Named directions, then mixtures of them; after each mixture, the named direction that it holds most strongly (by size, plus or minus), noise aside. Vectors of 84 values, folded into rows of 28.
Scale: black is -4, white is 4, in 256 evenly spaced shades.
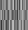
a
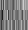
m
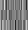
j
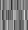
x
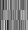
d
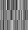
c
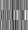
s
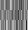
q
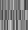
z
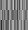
a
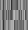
x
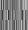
m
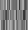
d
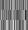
s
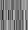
m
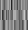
x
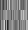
d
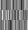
z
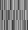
q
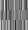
j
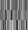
c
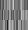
z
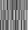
s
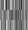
q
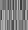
a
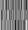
j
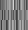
a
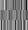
j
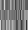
q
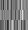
c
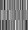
j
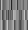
x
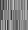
d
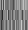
m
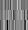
x
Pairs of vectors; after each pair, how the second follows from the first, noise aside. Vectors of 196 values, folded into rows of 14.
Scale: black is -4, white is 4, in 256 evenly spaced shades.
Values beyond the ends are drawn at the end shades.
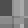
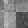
reversed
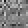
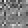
negated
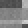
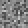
shuffled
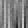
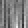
negated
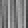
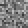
shuffled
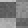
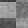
negated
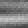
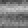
reversed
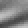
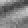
reversed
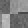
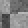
negated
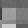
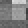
reversed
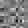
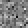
shuffled
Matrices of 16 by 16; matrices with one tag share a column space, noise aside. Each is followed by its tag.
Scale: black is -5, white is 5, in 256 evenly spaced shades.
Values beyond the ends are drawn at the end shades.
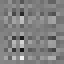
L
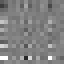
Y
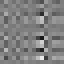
L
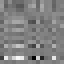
Y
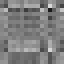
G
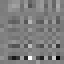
Y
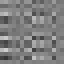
L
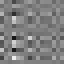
L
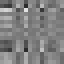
G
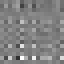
Y
